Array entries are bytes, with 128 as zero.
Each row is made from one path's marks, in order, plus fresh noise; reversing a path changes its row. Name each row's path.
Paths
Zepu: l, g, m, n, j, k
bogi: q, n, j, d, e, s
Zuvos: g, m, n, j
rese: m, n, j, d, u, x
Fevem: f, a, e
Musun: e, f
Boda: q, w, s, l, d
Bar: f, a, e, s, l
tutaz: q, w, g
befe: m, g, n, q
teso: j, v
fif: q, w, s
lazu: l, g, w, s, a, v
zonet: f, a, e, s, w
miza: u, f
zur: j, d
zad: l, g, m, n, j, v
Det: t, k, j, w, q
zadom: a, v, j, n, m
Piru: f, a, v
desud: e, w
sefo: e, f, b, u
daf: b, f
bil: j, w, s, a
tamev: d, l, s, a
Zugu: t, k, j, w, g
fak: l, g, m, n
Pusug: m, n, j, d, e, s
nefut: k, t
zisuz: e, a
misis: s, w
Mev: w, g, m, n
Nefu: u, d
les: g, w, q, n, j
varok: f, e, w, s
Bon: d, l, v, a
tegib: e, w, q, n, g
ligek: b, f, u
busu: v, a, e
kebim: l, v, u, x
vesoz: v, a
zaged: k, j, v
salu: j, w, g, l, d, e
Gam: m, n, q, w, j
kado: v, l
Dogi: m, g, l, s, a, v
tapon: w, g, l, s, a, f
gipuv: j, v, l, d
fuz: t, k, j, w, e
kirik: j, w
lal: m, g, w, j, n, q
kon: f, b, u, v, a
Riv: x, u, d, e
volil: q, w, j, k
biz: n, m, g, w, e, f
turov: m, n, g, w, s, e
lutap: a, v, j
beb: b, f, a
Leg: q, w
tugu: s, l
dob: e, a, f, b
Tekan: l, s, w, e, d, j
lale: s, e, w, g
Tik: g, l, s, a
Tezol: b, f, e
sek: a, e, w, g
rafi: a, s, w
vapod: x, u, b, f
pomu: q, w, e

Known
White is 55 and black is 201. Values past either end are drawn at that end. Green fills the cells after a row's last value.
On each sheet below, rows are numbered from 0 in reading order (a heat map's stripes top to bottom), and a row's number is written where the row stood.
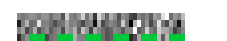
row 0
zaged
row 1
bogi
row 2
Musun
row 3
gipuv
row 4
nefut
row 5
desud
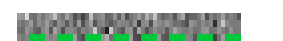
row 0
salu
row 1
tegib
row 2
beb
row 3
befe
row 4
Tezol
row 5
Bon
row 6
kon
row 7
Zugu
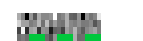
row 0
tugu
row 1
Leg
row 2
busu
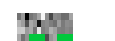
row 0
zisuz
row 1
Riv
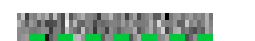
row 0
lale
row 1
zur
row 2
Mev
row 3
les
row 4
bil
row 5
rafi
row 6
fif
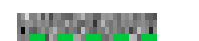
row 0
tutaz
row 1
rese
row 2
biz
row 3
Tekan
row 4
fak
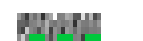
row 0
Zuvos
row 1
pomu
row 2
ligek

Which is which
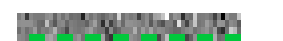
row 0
lazu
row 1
turov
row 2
zadom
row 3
daf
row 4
Bar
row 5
kirik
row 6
Det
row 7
vesoz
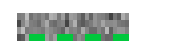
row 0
fuz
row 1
varok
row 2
Pusug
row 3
tamev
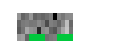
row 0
zad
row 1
lutap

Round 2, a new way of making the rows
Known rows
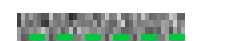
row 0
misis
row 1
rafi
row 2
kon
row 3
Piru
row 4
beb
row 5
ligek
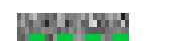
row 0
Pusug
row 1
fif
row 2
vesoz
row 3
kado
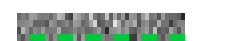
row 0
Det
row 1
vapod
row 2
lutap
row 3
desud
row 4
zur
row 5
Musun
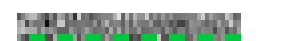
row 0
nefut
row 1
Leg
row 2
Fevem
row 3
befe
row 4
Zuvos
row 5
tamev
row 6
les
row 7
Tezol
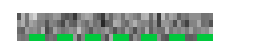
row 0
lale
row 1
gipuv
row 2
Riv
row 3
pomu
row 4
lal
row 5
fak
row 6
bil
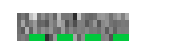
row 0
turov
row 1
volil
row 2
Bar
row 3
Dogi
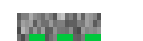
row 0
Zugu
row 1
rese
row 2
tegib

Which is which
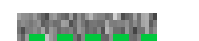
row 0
zadom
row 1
busu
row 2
bogi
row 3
daf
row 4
varok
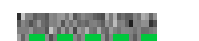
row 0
zonet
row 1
fuz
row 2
sefo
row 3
sek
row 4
Boda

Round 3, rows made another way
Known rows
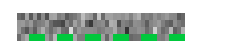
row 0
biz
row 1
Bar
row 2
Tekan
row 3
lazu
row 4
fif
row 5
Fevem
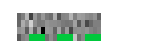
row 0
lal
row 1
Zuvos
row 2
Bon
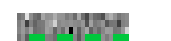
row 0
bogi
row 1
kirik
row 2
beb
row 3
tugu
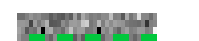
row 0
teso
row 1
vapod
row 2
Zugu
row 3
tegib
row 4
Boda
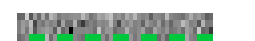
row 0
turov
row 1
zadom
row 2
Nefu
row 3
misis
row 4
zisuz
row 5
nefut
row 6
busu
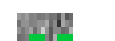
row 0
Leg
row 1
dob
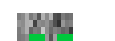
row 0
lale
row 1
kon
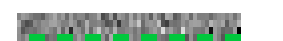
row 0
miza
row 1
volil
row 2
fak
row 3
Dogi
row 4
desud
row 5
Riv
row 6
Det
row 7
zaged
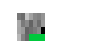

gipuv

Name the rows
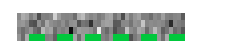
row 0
zonet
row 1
zur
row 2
tamev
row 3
varok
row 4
tutaz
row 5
Piru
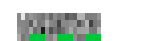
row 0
vesoz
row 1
Musun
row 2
Tik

